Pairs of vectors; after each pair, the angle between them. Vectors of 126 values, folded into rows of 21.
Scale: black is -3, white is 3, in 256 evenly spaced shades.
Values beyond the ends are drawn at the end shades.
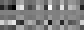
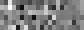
partly opposed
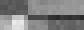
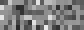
orthogonal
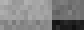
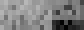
nearly parallel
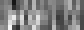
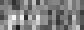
nearly parallel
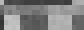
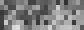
partly aligned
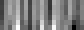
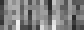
nearly parallel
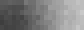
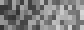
partly aligned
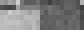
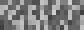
orthogonal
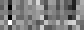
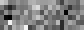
partly aligned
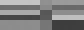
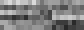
nearly parallel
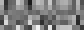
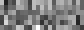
nearly parallel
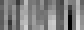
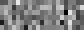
partly opposed
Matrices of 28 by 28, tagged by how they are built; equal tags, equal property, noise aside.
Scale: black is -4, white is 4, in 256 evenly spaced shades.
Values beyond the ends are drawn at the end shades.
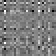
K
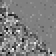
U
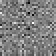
K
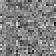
K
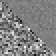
U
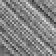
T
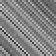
T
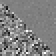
U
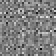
K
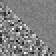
U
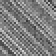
T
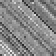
T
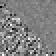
U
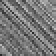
T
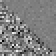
U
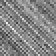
T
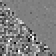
U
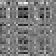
K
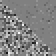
U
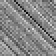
T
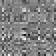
K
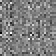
K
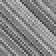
T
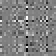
K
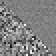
U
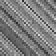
T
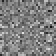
K
